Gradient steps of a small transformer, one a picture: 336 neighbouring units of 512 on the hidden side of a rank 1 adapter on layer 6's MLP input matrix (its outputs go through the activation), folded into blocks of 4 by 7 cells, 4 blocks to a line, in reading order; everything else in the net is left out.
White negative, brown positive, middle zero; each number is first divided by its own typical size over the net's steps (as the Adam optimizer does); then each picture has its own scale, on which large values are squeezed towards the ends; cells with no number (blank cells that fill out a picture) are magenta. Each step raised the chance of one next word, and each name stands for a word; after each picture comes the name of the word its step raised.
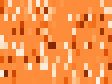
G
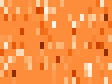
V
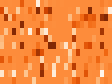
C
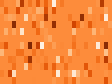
V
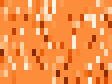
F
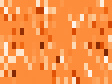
V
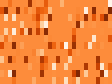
F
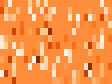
G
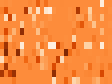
C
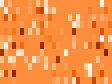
V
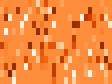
F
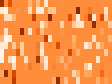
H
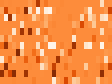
C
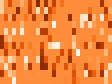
G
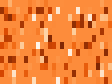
H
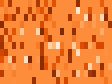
G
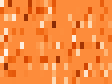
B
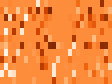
C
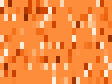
B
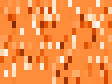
F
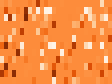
C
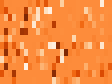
C
